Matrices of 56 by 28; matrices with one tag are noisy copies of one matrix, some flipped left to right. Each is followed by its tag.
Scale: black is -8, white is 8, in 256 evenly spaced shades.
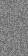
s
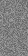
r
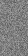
s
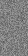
s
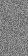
s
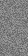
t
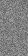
r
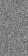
s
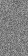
s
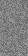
r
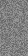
r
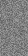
r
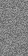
t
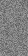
r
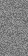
t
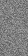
t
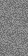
t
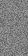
t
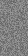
s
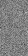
r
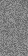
r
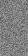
r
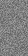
t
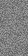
t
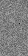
r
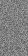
s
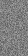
s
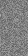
r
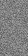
t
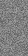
t
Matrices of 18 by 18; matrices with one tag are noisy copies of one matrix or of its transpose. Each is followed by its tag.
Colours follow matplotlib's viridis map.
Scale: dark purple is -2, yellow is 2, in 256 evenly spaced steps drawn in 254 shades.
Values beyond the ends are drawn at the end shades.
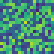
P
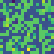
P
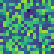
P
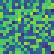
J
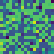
J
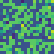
P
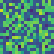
P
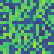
J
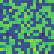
P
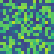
P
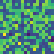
J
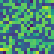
P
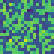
P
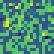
P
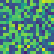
J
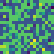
J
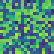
J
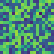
J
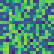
J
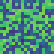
J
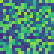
P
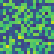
P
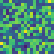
P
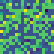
J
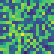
J
